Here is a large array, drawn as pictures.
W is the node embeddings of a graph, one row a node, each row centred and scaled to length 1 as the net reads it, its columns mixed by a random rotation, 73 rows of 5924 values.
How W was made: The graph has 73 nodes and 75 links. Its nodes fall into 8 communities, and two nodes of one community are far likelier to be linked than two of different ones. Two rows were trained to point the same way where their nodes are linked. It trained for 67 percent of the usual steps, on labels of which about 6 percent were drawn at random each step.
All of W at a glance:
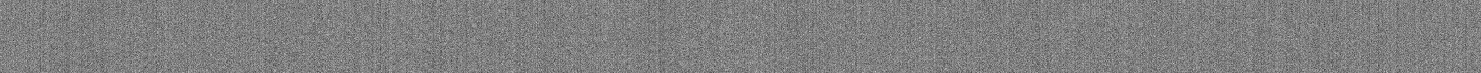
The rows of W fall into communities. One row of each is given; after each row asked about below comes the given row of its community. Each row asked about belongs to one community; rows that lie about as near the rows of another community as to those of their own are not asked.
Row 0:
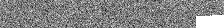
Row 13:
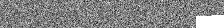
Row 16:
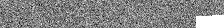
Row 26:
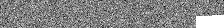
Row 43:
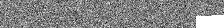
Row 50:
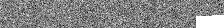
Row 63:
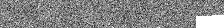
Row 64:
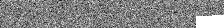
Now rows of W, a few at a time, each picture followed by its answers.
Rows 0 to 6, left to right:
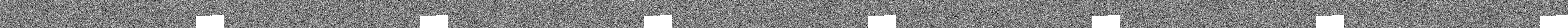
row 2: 0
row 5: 0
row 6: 64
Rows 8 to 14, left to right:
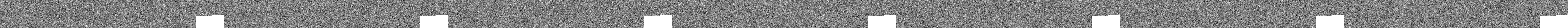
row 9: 13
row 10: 63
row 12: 0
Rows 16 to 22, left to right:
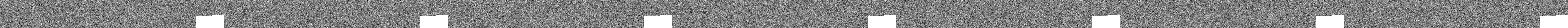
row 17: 43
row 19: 64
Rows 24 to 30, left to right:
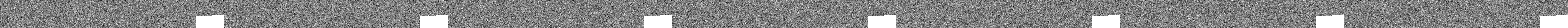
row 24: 26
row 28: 63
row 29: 64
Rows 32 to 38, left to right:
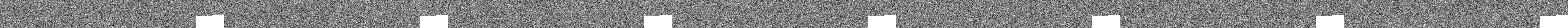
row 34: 0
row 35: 63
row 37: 50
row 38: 63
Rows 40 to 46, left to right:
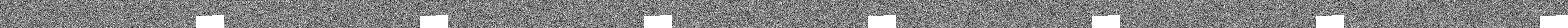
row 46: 63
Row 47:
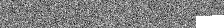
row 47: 64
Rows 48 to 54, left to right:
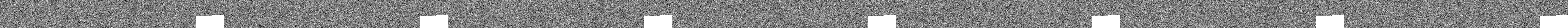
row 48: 26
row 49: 16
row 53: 64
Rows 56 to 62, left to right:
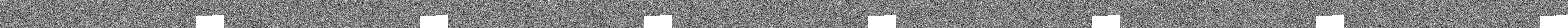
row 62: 16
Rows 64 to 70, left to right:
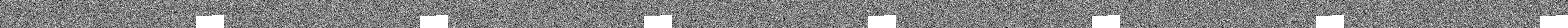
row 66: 0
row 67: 50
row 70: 43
